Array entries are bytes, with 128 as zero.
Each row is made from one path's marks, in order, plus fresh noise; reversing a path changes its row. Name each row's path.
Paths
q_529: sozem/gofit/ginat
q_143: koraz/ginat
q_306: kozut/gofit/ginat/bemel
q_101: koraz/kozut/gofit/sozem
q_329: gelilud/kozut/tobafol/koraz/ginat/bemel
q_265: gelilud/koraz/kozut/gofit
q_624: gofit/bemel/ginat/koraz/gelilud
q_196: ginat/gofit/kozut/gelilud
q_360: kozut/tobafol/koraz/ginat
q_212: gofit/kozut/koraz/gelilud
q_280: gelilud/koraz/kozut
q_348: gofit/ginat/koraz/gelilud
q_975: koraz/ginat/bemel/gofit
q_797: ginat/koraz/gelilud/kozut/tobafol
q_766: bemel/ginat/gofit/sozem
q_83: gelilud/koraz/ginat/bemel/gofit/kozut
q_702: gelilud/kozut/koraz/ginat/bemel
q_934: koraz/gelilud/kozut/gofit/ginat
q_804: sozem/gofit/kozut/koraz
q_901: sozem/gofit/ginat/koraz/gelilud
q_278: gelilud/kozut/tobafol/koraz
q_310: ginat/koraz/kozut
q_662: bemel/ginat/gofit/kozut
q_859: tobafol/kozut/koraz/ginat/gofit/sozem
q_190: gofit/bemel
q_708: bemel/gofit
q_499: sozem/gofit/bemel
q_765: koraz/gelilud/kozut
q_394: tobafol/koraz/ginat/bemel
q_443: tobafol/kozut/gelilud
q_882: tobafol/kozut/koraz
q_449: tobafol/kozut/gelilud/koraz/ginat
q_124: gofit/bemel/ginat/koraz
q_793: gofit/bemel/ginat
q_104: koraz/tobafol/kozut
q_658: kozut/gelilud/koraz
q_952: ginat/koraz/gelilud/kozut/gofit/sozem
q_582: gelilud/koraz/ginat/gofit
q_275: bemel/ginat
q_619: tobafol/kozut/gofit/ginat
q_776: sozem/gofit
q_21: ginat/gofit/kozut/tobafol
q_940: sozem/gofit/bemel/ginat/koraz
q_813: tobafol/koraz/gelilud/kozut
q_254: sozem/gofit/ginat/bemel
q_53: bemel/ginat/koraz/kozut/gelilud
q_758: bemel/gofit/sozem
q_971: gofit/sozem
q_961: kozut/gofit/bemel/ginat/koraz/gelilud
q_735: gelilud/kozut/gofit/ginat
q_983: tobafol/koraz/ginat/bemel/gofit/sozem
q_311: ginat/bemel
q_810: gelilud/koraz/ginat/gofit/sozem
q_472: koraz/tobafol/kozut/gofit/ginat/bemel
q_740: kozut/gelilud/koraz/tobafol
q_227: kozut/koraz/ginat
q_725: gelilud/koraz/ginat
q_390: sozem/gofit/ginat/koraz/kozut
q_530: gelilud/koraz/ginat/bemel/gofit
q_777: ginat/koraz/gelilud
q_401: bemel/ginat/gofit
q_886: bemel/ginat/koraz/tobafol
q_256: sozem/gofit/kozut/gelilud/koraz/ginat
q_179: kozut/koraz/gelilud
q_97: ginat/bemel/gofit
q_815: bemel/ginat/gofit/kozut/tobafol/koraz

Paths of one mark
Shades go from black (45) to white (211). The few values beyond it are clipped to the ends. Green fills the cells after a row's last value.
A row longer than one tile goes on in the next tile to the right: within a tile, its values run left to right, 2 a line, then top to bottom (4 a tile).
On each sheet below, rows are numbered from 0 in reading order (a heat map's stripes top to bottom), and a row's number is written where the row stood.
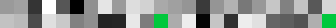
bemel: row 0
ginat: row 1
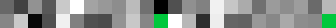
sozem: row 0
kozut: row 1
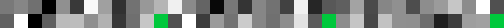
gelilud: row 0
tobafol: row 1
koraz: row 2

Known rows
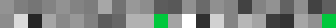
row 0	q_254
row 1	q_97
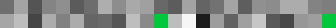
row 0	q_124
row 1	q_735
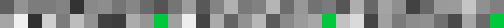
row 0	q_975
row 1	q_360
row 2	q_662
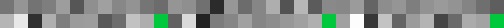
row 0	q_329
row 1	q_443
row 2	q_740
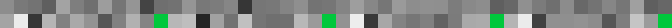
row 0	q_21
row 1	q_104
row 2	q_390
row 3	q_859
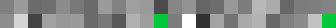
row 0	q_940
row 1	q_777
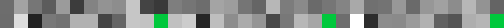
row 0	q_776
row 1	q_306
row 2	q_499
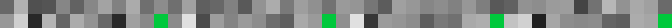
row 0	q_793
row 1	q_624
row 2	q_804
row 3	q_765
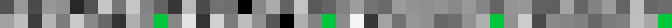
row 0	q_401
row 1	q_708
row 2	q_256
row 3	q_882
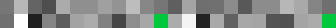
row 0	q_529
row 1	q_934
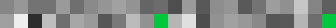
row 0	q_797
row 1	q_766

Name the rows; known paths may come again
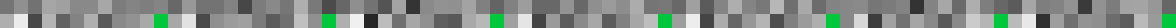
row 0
q_310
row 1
q_983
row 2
q_265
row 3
q_449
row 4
q_360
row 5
q_394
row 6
q_83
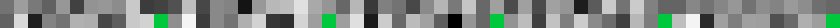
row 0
q_776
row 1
q_190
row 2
q_275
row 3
q_401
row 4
q_952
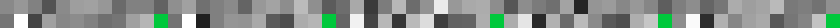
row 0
q_901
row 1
q_499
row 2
q_143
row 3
q_582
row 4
q_179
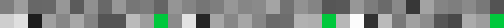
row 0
q_278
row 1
q_254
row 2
q_530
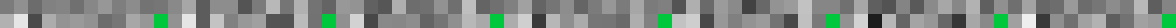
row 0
q_961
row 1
q_886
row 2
q_882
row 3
q_53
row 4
q_662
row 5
q_793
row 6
q_619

